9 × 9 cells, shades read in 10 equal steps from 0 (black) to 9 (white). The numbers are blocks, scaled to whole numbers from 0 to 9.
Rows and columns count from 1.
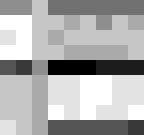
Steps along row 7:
same down up same up same down same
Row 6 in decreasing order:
9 9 8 8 8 8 7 7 6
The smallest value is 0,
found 3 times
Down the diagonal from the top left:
5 9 7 7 0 9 9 8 2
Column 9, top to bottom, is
4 6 7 7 1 8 8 9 2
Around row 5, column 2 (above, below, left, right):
9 7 3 5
